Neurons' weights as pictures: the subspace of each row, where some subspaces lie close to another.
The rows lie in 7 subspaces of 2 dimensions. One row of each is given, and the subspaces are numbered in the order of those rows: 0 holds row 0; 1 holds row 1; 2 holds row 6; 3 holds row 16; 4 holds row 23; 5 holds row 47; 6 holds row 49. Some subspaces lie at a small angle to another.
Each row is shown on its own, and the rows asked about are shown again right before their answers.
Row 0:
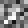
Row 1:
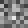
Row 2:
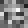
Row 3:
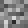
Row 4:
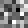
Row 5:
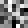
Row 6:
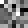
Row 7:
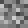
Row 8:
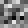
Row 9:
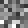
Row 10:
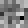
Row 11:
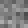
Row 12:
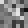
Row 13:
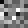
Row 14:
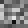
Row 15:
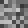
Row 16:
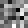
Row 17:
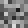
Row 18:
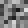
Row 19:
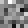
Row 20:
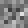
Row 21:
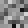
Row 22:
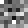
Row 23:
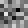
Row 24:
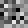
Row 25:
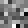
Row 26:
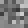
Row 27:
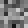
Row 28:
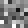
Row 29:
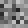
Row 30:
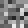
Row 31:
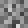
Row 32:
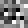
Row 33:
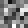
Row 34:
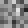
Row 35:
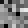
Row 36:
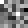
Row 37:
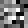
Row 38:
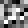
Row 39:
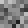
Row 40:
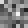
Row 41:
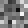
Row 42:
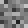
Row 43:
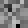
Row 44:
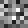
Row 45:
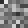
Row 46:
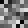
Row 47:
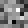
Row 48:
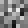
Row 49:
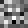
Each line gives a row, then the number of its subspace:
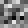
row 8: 0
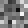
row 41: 5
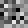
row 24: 1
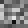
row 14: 1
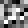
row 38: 0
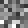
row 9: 6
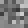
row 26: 5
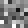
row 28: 4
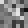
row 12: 2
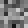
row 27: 4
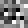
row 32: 2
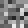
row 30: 3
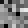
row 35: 2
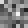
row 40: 2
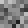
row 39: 3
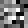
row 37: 2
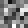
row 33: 3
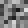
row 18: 0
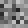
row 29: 1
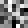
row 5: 1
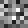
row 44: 1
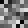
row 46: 3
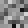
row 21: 3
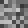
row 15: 6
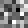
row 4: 5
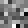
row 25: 4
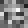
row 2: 5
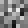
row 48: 1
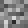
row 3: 6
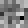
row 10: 5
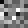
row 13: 4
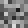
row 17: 4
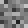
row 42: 6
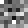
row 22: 6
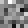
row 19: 3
